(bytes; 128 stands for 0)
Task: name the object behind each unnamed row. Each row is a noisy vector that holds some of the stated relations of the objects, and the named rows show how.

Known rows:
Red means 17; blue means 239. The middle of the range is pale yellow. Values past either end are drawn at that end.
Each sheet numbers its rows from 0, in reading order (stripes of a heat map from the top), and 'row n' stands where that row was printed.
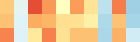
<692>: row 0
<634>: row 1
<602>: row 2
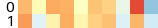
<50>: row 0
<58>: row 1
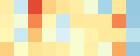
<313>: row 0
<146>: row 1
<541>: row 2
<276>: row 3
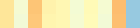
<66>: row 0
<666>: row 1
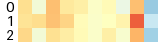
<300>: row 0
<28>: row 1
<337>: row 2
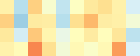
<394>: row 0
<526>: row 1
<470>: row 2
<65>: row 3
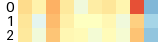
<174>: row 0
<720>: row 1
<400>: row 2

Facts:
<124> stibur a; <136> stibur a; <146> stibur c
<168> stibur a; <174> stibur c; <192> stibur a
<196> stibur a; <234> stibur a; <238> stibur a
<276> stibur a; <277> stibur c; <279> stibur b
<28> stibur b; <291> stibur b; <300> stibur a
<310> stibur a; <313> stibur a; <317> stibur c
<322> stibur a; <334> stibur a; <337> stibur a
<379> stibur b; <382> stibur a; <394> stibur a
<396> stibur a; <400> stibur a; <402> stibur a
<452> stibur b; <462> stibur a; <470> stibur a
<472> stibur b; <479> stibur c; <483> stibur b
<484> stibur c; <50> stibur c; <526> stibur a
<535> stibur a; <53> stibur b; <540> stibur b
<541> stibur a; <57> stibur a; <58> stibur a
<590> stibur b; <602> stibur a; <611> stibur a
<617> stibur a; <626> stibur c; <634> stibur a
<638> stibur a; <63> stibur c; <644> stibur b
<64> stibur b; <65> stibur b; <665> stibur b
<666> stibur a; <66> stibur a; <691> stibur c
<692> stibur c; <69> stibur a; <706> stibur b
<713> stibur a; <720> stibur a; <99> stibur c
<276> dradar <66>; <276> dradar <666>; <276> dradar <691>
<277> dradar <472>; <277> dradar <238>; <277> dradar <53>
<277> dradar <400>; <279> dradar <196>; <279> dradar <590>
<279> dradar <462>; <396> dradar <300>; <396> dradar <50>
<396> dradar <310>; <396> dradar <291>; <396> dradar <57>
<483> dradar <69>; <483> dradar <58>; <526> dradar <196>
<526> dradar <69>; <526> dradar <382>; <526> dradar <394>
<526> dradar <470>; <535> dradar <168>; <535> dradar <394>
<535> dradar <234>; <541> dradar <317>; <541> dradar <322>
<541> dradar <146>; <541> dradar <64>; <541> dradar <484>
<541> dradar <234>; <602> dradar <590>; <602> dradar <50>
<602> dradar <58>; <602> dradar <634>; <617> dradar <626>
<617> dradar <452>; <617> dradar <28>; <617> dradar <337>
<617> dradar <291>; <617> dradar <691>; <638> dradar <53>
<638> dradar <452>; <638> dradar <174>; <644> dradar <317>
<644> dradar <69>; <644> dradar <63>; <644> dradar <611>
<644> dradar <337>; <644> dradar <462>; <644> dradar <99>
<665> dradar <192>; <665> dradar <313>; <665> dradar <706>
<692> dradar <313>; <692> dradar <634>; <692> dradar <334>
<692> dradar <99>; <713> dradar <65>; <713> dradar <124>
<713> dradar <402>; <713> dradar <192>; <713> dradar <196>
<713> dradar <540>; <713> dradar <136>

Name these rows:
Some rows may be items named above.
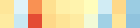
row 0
<334>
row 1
<313>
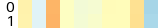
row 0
<322>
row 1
<322>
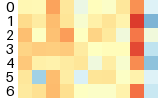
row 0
<64>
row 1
<691>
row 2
<590>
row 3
<291>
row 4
<638>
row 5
<196>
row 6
<472>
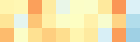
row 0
<64>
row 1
<611>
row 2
<396>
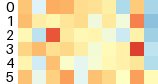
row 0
<634>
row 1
<617>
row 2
<192>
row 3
<452>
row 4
<168>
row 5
<279>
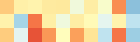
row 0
<638>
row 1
<713>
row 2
<692>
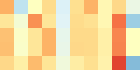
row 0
<69>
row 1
<479>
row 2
<644>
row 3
<644>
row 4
<277>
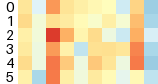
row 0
<334>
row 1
<337>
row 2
<665>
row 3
<317>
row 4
<99>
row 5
<713>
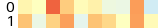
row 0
<706>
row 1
<279>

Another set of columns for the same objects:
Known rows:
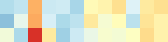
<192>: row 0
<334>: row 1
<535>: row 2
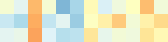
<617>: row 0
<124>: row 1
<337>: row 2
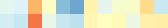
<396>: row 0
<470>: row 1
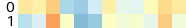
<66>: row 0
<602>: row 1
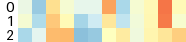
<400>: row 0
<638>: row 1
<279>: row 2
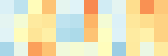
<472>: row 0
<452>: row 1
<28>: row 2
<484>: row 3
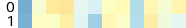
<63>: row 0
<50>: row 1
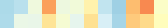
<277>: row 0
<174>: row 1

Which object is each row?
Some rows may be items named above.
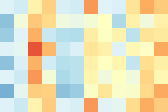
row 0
<53>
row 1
<317>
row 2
<313>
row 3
<64>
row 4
<313>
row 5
<720>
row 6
<665>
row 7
<53>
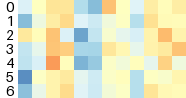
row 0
<291>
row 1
<479>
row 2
<276>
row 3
<379>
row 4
<602>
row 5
<99>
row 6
<479>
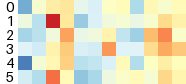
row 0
<63>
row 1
<541>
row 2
<277>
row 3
<53>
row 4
<692>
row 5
<526>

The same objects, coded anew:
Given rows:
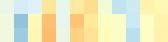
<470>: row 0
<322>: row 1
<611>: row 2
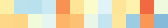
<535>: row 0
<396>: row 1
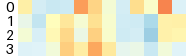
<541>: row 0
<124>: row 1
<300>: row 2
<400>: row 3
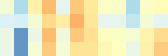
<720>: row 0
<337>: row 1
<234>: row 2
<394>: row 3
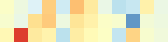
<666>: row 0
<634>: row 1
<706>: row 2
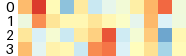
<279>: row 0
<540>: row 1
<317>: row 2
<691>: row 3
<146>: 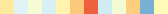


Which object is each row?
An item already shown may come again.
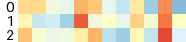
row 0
<396>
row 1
<526>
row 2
<276>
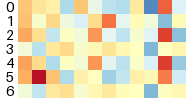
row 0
<602>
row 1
<50>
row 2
<617>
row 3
<58>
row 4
<617>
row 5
<665>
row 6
<58>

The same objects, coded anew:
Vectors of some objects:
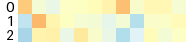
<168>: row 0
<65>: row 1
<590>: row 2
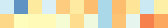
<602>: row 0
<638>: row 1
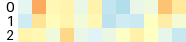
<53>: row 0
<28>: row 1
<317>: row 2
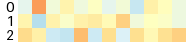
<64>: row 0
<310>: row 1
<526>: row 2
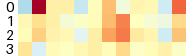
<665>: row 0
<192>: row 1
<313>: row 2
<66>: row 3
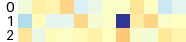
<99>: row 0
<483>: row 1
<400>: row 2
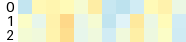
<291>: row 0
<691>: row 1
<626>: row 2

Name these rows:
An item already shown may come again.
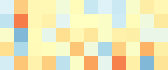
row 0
<472>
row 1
<706>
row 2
<58>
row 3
<617>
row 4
<692>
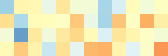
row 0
<590>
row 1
<617>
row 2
<396>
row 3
<713>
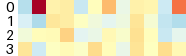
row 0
<665>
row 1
<50>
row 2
<99>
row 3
<276>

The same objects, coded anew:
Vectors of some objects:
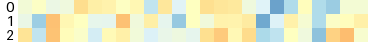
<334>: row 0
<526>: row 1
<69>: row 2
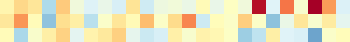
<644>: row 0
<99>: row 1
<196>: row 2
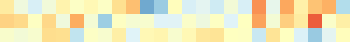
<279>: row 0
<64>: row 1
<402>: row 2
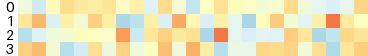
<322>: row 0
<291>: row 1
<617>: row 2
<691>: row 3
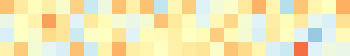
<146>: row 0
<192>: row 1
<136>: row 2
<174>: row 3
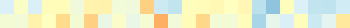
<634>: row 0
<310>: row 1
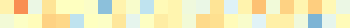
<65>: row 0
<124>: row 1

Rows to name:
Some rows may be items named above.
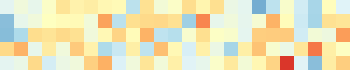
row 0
<334>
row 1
<617>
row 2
<541>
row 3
<291>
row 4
<276>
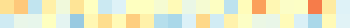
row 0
<28>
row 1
<602>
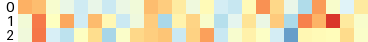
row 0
<50>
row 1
<665>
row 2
<692>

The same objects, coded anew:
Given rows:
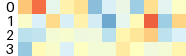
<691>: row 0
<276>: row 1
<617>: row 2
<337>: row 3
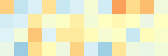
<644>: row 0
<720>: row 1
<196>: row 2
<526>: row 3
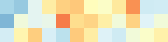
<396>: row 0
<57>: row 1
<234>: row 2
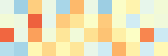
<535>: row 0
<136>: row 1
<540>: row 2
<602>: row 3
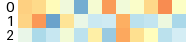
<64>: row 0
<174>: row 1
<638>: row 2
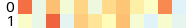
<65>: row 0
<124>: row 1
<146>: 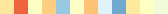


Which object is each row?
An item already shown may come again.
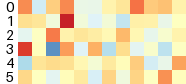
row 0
<665>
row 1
<692>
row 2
<192>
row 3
<277>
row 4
<334>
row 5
<590>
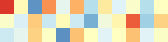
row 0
<277>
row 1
<276>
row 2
<541>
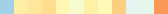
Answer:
<334>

